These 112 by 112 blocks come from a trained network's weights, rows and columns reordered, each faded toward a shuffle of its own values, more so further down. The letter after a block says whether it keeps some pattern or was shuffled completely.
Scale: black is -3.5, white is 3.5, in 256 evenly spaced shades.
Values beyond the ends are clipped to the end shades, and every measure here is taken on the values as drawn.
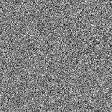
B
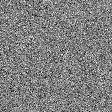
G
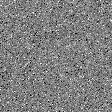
G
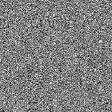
B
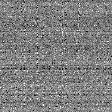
B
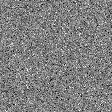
G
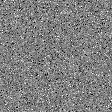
G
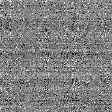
B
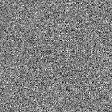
B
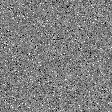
G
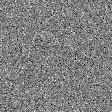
G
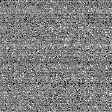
B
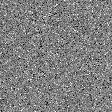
G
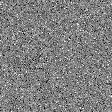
G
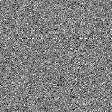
B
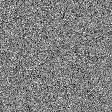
G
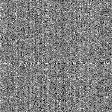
B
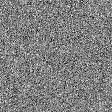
G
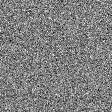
G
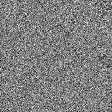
B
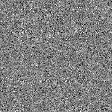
B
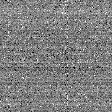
B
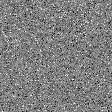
G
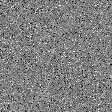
G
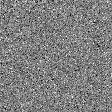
G
